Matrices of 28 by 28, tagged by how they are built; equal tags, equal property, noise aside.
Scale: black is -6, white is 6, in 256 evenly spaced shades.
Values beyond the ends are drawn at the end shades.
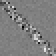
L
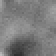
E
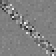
L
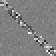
L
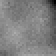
E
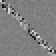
L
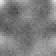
E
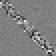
L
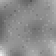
E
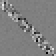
L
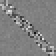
L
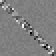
L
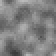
E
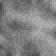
E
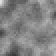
E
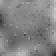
E
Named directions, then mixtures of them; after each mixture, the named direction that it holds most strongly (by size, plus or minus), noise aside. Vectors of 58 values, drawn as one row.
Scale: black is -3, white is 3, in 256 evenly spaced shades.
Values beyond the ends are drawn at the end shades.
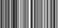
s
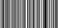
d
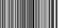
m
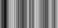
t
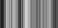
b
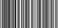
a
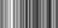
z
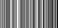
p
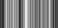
b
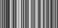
p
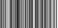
p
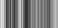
b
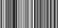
m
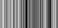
z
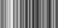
z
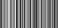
a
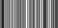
d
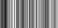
t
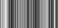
t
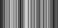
b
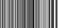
m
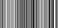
m
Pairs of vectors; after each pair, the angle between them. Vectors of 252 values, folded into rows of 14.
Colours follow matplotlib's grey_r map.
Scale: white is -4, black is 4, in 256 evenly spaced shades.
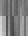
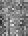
partly opposed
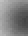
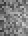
partly opposed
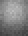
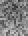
partly opposed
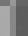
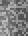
partly aligned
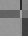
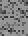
orthogonal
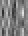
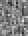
partly opposed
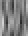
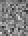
orthogonal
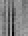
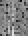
partly opposed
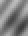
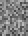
orthogonal
